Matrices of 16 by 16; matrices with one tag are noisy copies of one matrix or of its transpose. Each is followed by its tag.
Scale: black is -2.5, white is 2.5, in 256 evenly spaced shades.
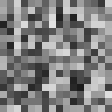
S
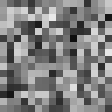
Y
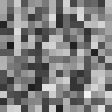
S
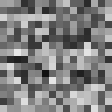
S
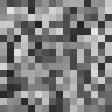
Y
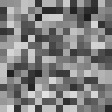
Y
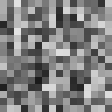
S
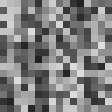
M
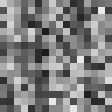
M
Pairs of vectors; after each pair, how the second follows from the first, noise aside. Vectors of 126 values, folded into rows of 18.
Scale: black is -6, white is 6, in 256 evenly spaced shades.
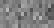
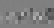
partly zeroed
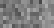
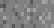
partly zeroed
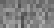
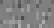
partly zeroed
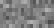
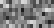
scaled up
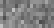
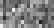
scaled up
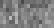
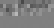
partly zeroed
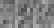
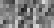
scaled up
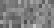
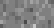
partly zeroed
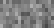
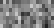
scaled up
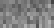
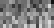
scaled up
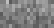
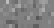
partly zeroed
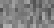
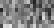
scaled up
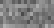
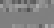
partly zeroed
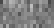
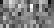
scaled up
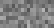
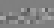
partly zeroed
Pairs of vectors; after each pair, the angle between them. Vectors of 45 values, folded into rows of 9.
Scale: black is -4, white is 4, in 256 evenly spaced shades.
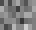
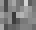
orthogonal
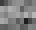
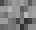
nearly parallel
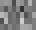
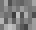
partly opposed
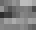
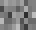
orthogonal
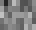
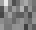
nearly opposite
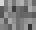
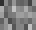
nearly opposite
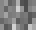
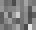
partly aligned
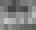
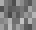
partly aligned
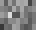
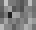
nearly opposite
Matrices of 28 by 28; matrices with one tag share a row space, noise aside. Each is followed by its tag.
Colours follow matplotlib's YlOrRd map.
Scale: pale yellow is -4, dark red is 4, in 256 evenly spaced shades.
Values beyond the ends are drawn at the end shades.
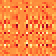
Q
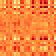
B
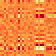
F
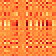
Q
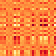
B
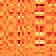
F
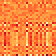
Q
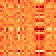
F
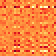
B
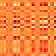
B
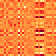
F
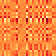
Q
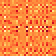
Q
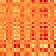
B
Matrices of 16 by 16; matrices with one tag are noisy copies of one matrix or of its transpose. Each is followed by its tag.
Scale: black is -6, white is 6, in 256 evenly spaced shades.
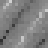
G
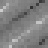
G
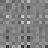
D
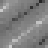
G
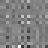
D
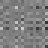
D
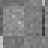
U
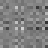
D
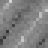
G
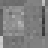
U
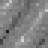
G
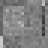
U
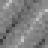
G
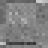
U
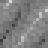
G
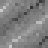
G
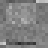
U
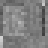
U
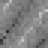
G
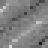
G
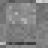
U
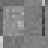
U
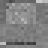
U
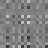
D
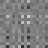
D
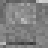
U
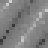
G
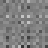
D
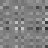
D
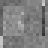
U
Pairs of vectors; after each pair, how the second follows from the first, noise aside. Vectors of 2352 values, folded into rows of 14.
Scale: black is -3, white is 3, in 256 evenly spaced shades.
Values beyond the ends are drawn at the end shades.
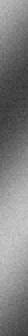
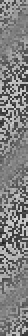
sign-scrambled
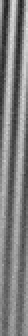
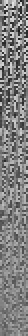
sign-scrambled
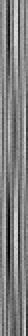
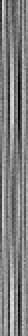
reversed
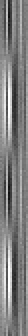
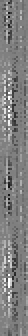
partly zeroed
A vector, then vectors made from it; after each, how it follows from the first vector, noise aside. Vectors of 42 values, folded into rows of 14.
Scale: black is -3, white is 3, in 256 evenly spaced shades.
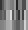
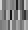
sign-scrambled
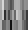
reversed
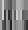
reversed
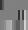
partly zeroed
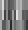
reversed
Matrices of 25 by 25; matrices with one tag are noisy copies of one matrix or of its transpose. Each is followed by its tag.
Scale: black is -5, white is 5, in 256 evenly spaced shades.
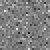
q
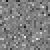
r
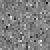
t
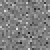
q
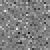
q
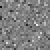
r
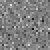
q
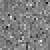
t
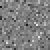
r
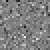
r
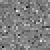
t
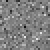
r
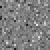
r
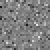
r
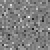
q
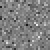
r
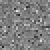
t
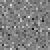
q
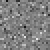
r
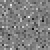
q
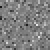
r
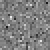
t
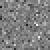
r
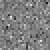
t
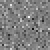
q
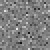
q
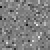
r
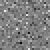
q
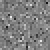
t
